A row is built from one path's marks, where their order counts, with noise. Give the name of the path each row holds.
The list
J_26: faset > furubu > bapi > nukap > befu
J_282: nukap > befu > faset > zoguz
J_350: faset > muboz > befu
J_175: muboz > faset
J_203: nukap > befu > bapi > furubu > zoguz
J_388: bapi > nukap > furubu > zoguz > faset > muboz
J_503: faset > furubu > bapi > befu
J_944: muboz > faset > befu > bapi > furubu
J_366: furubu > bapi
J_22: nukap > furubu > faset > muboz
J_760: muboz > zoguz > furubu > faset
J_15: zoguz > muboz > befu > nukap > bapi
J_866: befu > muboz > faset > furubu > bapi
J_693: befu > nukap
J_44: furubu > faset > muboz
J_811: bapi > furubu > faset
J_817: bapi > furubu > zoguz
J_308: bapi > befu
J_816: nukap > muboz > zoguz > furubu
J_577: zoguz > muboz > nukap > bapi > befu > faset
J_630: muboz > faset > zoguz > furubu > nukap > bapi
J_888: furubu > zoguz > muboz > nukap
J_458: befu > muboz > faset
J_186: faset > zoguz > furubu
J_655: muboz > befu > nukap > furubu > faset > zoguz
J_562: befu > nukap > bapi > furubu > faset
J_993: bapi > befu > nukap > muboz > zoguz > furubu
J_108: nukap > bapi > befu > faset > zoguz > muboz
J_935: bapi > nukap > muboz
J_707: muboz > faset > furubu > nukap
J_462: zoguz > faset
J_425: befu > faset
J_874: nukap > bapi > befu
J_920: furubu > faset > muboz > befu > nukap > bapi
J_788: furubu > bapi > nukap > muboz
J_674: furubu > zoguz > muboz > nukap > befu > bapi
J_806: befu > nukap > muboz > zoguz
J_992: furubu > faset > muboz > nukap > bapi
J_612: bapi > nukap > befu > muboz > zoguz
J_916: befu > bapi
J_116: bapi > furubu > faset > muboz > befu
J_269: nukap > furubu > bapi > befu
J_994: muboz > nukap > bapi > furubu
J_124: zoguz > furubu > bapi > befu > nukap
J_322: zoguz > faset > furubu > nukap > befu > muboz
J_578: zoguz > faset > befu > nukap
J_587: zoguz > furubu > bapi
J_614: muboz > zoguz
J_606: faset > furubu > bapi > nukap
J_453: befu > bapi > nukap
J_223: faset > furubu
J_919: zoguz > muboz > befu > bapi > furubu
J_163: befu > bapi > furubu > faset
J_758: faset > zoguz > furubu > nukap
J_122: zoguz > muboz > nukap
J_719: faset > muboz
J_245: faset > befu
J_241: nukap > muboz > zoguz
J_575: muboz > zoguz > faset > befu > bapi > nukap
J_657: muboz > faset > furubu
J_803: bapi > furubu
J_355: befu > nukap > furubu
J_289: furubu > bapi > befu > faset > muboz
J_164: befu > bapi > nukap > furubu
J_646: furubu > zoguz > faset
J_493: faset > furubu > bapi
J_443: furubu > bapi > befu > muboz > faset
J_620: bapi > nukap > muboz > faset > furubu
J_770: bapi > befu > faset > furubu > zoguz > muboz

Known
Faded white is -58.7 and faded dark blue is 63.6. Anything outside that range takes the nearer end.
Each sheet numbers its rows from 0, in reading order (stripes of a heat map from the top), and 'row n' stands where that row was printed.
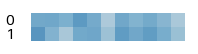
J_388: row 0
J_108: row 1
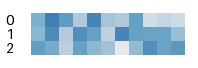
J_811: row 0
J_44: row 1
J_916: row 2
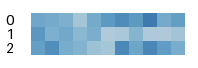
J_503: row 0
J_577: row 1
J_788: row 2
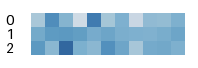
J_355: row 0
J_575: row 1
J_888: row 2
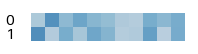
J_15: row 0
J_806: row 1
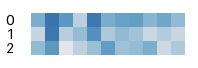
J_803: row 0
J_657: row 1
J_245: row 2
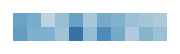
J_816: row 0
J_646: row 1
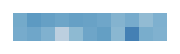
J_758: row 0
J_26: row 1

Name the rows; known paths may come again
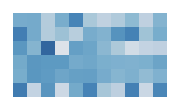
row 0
J_282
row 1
J_874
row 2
J_175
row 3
J_575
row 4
J_758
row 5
J_614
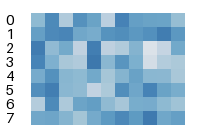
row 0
J_44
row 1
J_606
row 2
J_425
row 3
J_462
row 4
J_994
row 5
J_935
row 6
J_866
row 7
J_503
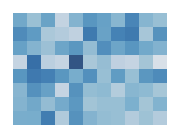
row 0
J_116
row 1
J_308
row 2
J_770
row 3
J_223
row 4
J_453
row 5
J_164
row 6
J_655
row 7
J_443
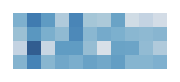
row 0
J_811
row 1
J_944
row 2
J_366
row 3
J_707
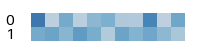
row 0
J_241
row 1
J_388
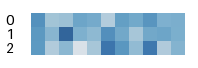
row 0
J_322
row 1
J_888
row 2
J_350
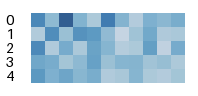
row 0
J_122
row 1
J_587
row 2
J_806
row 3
J_993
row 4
J_577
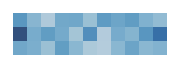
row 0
J_108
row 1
J_693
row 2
J_674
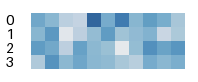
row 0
J_186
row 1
J_245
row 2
J_916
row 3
J_15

